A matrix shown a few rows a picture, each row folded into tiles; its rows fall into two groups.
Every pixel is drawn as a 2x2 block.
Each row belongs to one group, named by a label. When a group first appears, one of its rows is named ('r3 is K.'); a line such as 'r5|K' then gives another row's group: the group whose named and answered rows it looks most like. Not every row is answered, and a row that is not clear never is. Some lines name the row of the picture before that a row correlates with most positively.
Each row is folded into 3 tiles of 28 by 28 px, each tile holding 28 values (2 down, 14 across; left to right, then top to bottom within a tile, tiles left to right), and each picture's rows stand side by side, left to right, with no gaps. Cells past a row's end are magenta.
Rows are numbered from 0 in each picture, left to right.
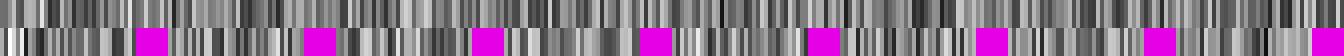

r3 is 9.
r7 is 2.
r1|2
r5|2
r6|2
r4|9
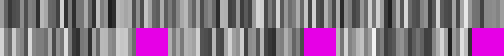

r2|2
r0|2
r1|9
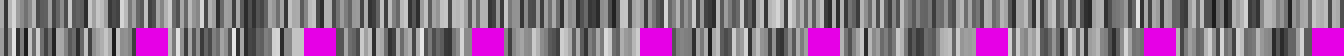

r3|2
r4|9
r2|9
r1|2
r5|2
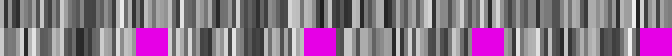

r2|9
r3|9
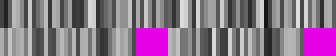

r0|9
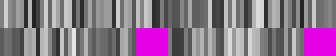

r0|9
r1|9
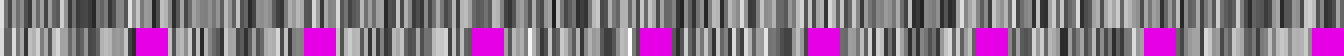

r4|9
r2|2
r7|2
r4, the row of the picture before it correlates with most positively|0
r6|9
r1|2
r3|9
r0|2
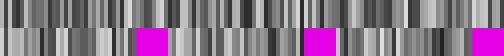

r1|9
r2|9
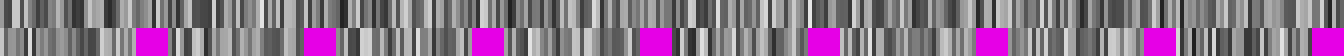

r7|2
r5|2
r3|9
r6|2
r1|9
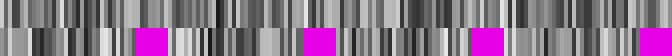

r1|2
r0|2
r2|2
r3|2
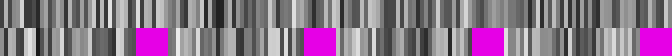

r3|2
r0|9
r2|2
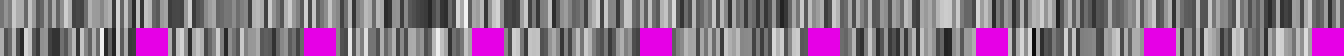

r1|9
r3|9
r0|9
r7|2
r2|2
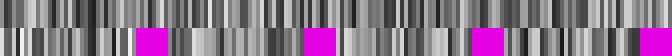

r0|2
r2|2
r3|9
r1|9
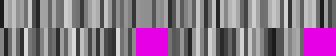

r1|9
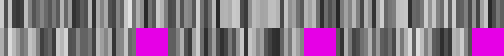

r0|2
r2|9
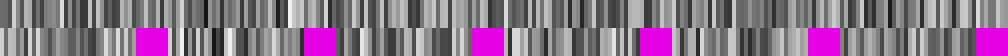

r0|2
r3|2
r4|2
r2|9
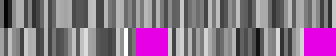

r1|2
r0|9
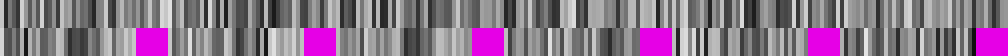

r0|2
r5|9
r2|2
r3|9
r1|2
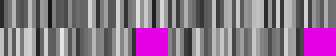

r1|9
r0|9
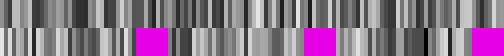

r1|9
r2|2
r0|2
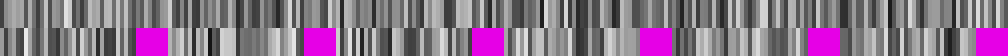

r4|9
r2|2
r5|9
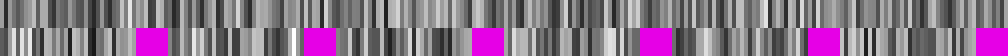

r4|9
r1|9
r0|2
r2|9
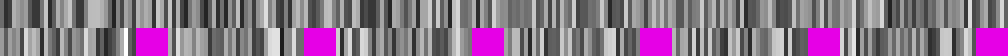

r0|9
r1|2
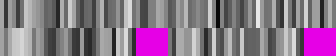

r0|2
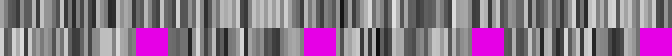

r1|9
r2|2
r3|9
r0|2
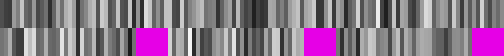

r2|9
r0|9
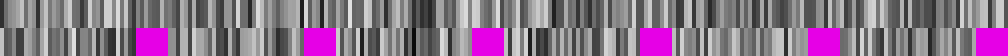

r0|9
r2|2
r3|2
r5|2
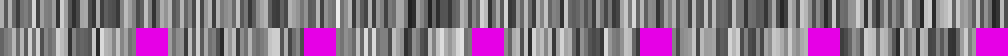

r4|2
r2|2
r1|2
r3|2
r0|2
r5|9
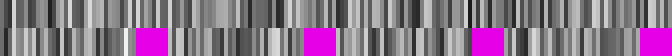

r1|2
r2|9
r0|9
